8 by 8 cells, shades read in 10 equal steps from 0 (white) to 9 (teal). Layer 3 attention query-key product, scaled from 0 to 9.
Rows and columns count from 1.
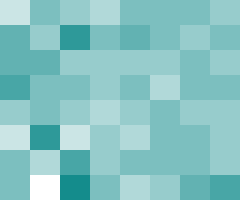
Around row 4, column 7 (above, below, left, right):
5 4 3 5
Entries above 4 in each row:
4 6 3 6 2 3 5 5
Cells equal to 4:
20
